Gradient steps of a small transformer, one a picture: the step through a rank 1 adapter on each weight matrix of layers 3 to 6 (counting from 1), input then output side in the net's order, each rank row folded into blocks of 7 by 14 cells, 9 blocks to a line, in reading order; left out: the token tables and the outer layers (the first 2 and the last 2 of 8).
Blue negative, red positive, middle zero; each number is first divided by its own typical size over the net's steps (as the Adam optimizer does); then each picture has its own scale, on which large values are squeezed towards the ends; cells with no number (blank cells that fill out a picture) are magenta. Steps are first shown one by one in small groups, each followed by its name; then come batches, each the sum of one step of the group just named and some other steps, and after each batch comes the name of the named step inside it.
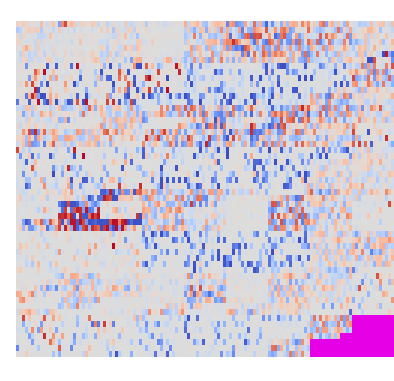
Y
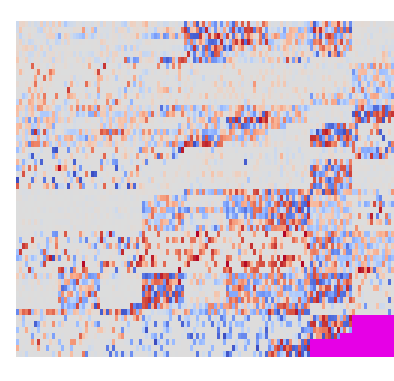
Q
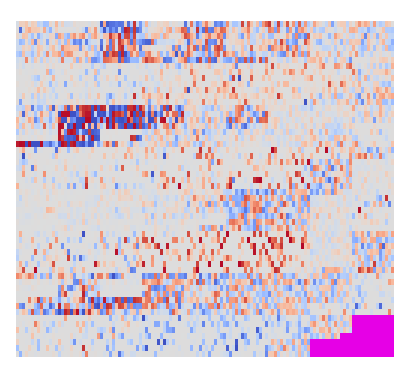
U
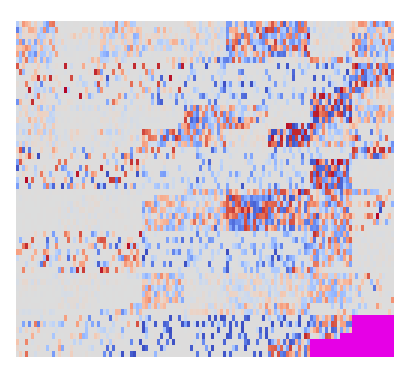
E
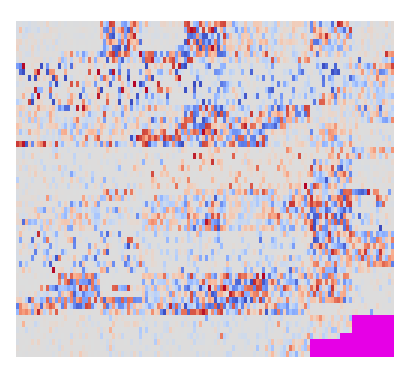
Q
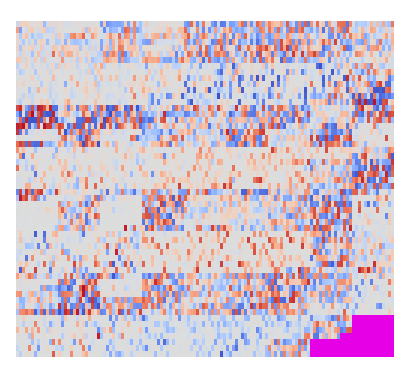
U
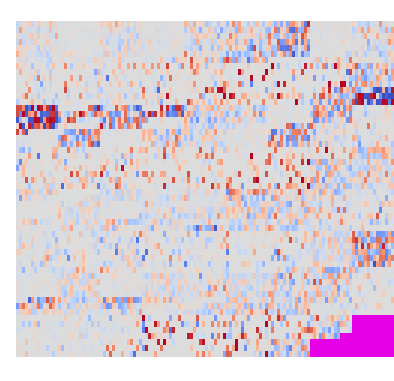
E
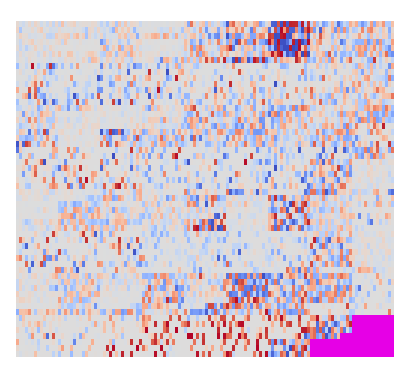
Y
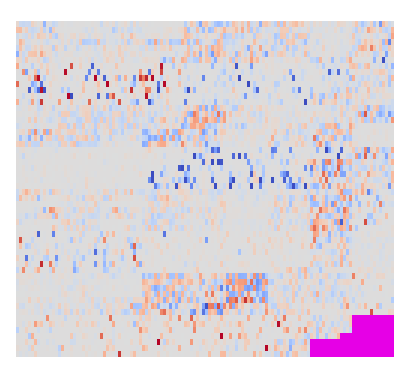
U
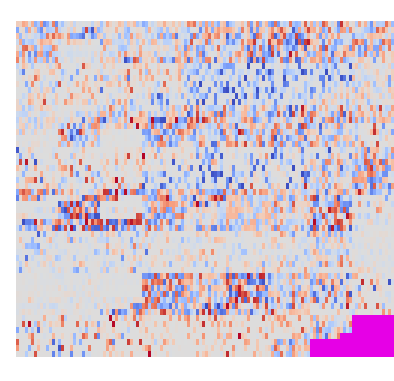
Q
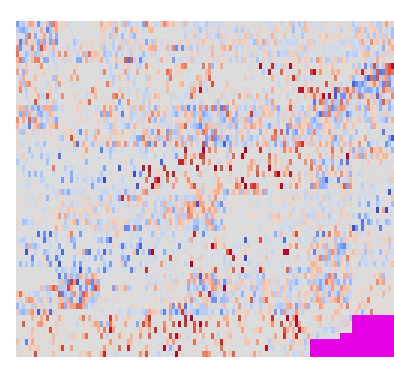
Y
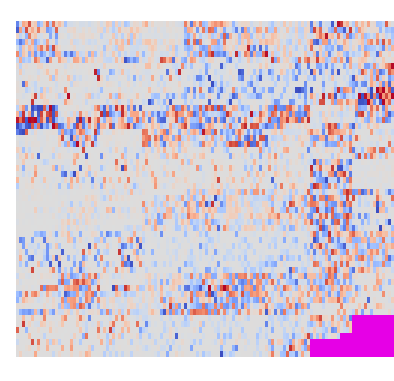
Q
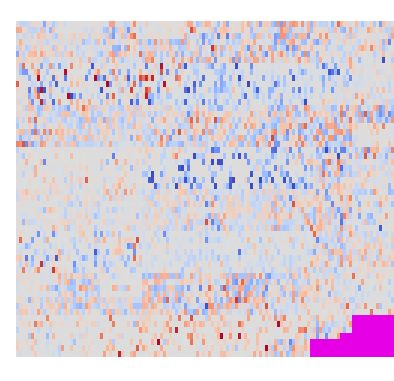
U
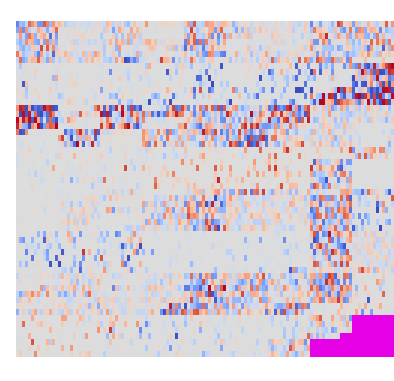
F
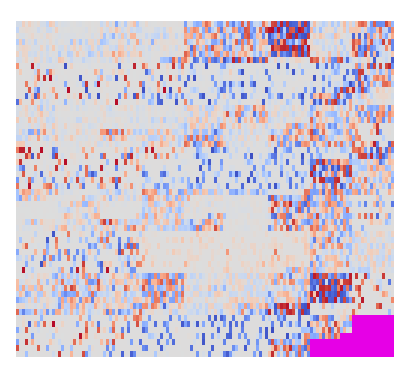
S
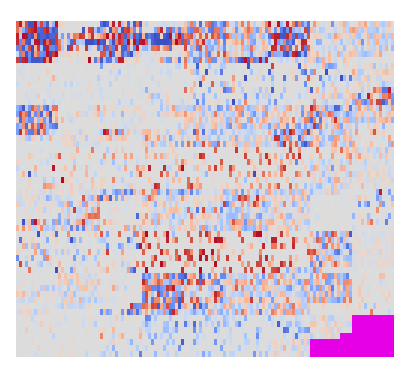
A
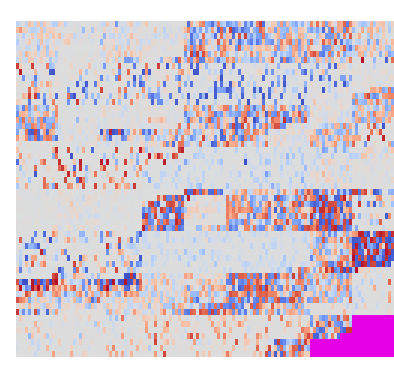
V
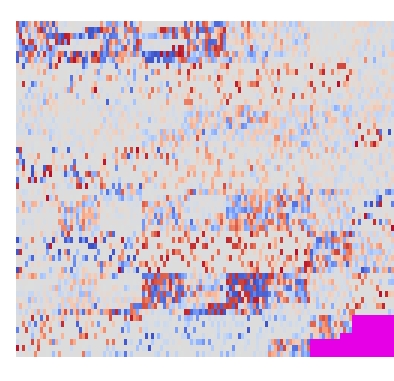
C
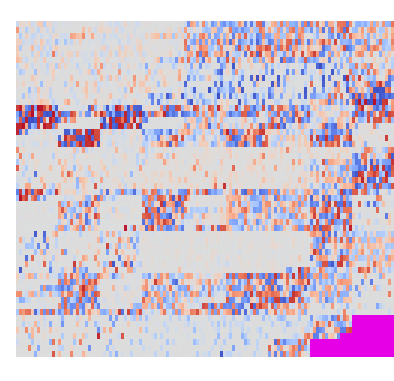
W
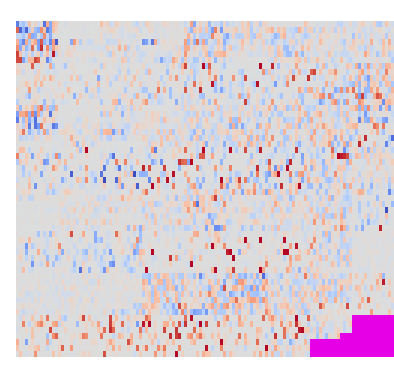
S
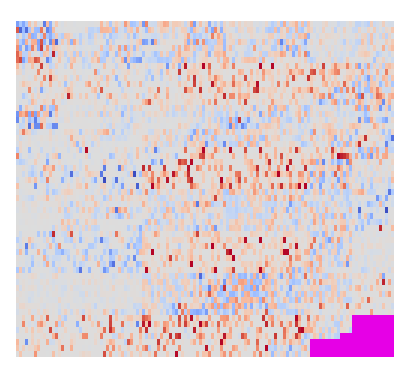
C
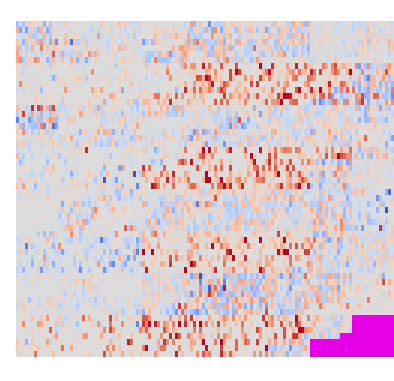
C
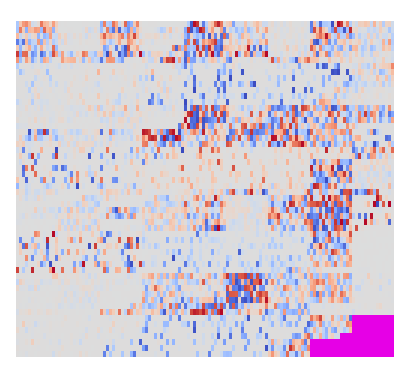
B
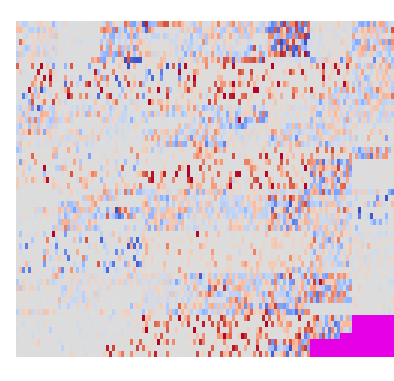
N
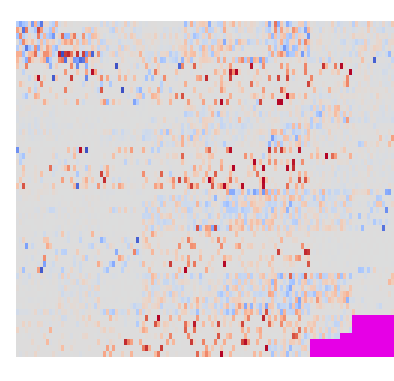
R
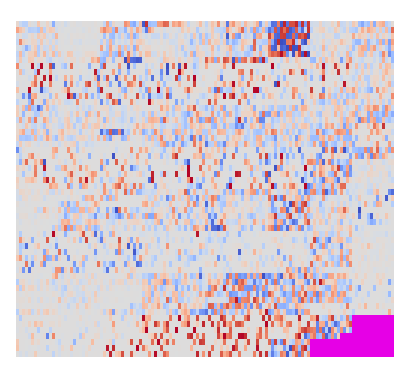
N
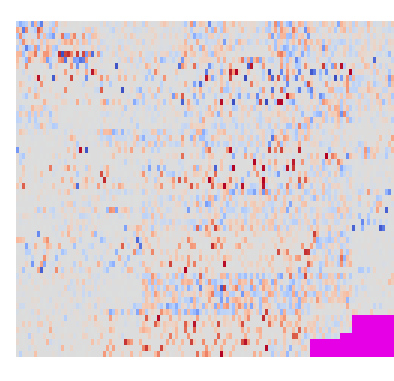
R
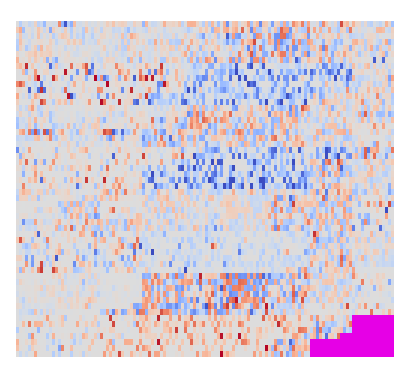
B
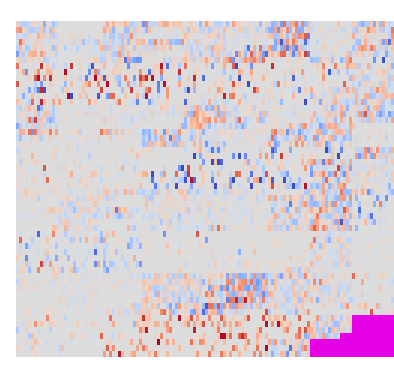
N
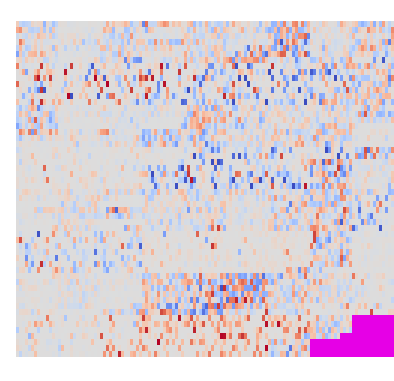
N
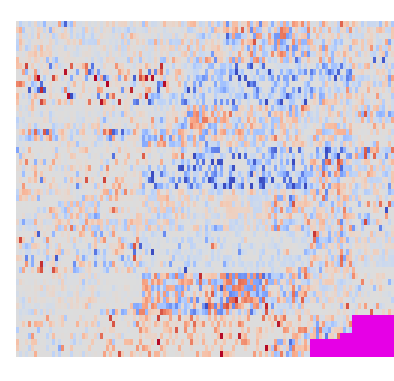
B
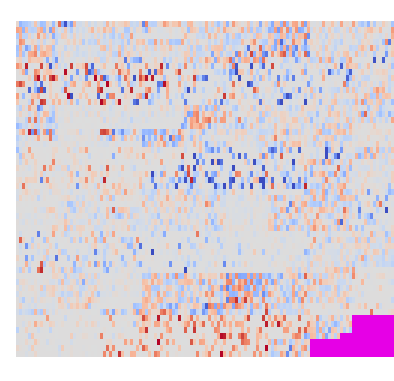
N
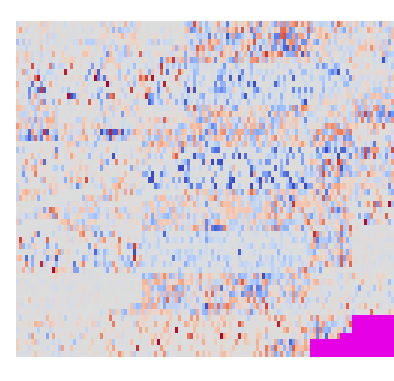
B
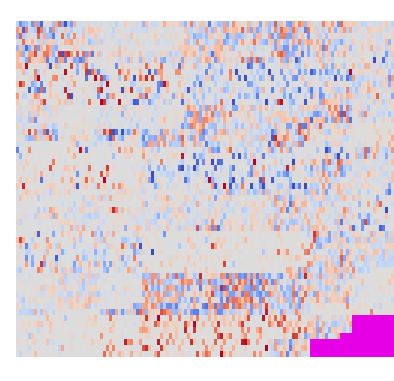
R
